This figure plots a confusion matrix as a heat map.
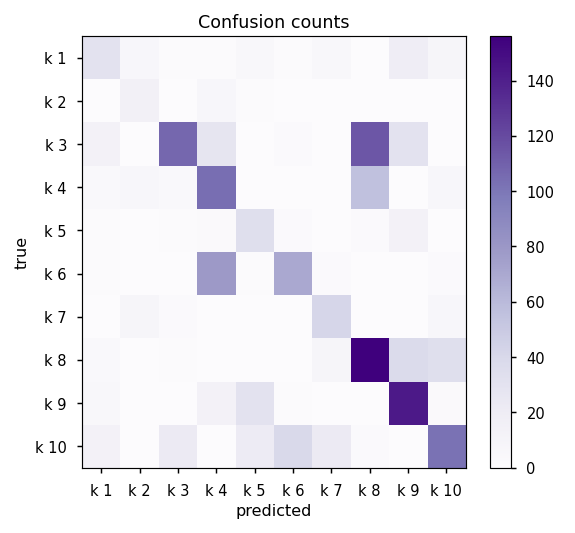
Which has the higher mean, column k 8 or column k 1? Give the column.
k 8
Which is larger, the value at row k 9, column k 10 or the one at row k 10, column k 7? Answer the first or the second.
the second
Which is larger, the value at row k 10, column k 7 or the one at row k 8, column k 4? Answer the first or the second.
the first
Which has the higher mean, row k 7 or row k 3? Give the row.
k 3
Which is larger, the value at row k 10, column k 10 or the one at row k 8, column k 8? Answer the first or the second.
the second
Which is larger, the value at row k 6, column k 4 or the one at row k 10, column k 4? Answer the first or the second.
the first
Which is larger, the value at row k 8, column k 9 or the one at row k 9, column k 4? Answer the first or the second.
the first
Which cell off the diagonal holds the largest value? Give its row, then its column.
k 3, k 8
